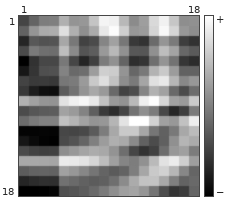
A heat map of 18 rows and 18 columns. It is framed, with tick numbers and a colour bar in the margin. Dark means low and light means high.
The bottom left is the ninth with the lowest average. The right part is higher, past a seam about 20% of the way across. Rings spread out from the top left. The bottom middle is the smoothest part.
